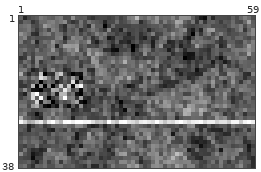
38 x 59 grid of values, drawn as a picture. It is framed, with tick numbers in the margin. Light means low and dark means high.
Odd lines: row 27. Odd patch: rougher, in the middle left. Histogram: skewed, a long tail of low values. Roughest part: middle left.
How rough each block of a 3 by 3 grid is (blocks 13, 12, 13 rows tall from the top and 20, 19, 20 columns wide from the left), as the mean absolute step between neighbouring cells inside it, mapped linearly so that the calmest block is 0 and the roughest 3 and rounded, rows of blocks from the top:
000
300
111
